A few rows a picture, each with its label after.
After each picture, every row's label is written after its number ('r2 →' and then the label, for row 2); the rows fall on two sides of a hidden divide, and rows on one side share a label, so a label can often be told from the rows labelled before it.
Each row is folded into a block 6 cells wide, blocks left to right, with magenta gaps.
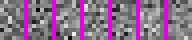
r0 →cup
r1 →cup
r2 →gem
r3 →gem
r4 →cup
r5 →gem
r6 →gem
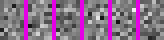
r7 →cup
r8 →gem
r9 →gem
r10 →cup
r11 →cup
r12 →cup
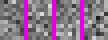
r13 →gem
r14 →cup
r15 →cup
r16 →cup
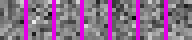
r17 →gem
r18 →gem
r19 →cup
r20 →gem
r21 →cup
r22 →gem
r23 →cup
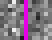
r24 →cup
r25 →gem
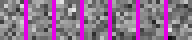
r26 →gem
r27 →cup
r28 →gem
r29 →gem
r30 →cup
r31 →cup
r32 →cup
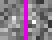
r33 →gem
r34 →gem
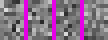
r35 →gem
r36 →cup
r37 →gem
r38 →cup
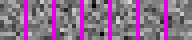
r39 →gem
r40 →cup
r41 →cup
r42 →cup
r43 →gem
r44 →cup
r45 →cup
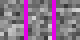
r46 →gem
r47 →gem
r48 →cup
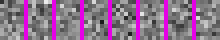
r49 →gem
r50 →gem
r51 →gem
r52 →gem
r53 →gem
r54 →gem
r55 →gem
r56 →gem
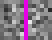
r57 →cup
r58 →cup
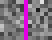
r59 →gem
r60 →cup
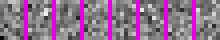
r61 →gem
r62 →gem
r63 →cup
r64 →gem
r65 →cup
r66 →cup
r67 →gem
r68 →cup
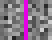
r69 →cup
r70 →cup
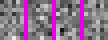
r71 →gem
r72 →gem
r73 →gem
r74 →gem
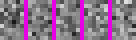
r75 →cup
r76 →gem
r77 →gem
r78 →gem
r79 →cup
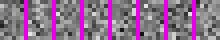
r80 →gem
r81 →cup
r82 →gem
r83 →cup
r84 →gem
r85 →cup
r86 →gem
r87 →gem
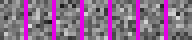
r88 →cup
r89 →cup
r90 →cup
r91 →gem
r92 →gem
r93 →gem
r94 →cup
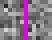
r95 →cup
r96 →cup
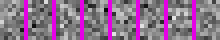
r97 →cup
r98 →cup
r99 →gem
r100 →gem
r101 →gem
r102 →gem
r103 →gem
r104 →gem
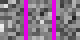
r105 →gem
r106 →gem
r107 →cup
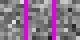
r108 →gem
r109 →cup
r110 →cup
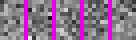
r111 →gem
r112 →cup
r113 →gem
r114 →cup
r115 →gem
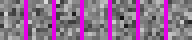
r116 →gem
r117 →cup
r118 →cup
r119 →gem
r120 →gem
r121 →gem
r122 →gem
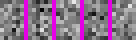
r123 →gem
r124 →cup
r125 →cup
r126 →cup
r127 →gem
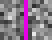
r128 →cup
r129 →cup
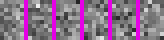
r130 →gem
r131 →cup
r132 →gem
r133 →gem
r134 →cup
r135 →gem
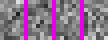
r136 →cup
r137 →cup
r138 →cup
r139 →cup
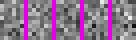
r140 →cup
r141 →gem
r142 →cup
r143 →cup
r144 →gem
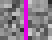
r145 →cup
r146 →gem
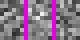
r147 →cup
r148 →cup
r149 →cup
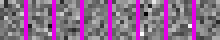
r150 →gem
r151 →cup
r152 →gem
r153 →gem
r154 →cup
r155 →gem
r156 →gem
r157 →cup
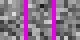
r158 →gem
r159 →cup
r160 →cup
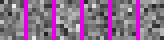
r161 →cup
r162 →cup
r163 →gem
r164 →cup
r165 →cup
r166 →cup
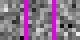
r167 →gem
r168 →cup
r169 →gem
